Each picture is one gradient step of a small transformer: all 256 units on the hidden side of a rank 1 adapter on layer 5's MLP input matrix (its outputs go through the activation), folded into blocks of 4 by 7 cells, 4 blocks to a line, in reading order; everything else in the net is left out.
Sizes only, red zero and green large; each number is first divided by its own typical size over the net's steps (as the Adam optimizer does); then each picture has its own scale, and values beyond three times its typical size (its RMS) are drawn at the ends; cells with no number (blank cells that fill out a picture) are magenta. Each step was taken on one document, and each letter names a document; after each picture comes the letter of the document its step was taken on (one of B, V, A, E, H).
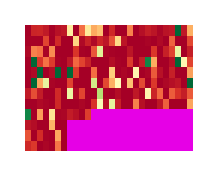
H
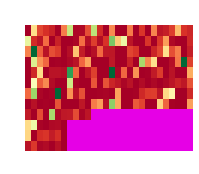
H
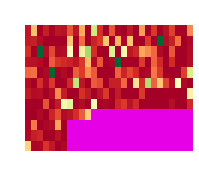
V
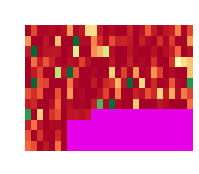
H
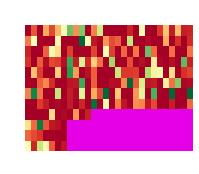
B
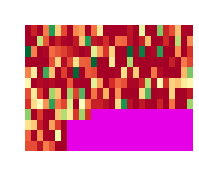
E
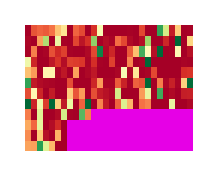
E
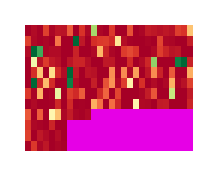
H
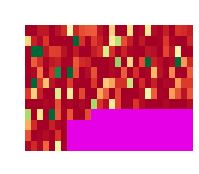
H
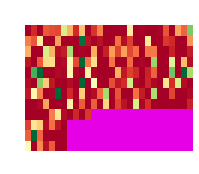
B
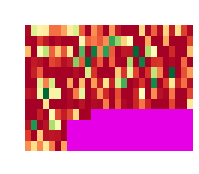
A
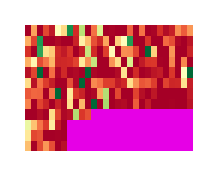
B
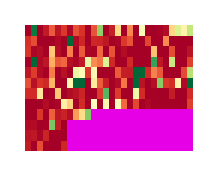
V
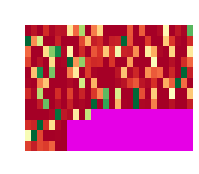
B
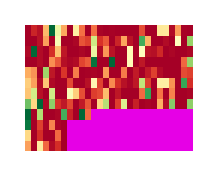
E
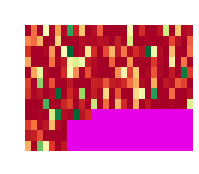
B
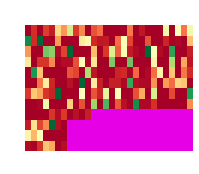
B
